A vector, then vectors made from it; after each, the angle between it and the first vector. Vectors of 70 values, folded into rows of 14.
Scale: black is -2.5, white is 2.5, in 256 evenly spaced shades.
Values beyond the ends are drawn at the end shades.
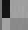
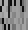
orthogonal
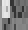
nearly opposite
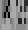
partly aligned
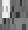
nearly opposite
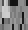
partly opposed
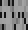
orthogonal
